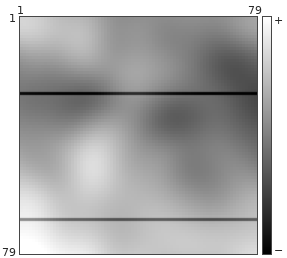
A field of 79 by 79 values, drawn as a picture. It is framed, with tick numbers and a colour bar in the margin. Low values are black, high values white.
Overall the values sit about 60% of the way up the scale. There is an overall slope up to the bottom left. Rows 26 and 68 differ from the rows beside them. The ninth with the highest average is the bottom left.
